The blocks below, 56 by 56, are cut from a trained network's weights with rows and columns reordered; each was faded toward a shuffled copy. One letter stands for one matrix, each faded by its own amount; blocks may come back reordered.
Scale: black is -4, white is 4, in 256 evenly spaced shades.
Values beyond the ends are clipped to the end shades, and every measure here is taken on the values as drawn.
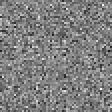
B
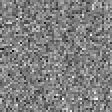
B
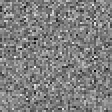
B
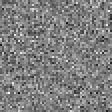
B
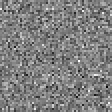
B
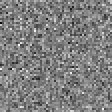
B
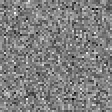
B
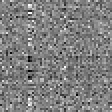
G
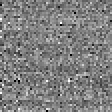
G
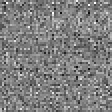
G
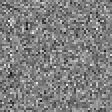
B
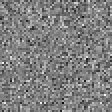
B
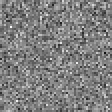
B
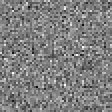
B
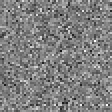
B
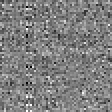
G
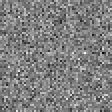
B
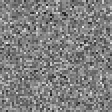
B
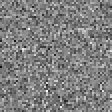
B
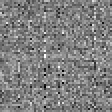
G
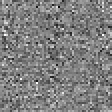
G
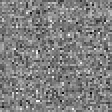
G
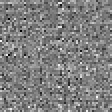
G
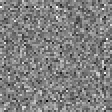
B
